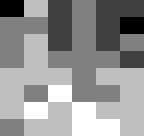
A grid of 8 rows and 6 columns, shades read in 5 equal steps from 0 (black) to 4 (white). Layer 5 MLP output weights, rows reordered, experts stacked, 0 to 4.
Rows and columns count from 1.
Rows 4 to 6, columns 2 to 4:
3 2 2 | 3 3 2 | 2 4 2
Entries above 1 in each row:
2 3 4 5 6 6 6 6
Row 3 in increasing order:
1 1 2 2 2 3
